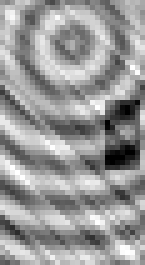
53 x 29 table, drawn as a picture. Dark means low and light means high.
Odd patch: lower, in the middle right. Ninth with the lowest average: middle right. Average level on the scale: 60%. Rings: centred on the top middle.
